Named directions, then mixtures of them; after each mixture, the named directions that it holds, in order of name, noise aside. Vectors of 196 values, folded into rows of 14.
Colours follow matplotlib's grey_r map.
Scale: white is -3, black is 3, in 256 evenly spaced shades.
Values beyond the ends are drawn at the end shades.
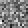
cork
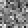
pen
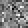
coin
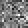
coin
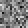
coin, cork, pen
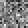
coin, pen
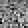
coin, cork, pen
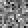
coin, pen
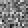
cork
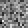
cork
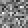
coin, cork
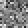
pen
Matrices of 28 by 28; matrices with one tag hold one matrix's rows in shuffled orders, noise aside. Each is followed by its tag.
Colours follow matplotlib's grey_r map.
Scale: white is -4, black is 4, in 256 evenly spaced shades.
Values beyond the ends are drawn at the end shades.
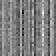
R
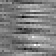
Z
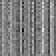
R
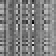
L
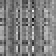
L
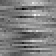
Z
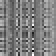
L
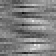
Z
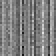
R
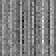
R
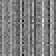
R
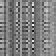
L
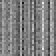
R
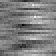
Z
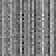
R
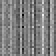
R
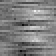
Z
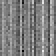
R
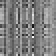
L
